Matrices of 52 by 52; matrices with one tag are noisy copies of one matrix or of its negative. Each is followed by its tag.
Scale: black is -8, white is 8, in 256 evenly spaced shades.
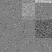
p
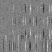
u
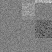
p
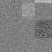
p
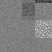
p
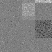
p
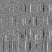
u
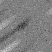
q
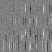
u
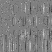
u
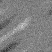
q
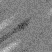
q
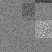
p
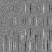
u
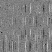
u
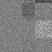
p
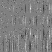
u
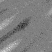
q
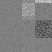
p
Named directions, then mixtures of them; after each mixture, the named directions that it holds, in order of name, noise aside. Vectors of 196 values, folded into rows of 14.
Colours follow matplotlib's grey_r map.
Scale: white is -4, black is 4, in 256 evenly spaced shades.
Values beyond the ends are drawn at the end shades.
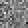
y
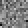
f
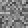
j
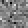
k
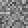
j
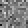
f, y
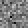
k, y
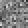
f, k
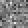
f, k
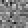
j, k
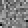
f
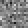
f, k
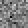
k, y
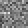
j, y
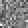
f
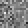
y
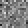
f, y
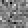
k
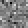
k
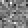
k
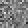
y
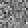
y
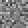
j, k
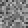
j, y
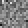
f, k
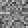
j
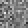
y
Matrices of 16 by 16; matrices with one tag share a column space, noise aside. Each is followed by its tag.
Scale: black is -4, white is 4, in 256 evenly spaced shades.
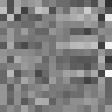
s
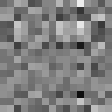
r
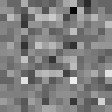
s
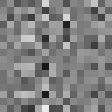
r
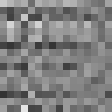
r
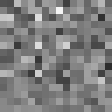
s
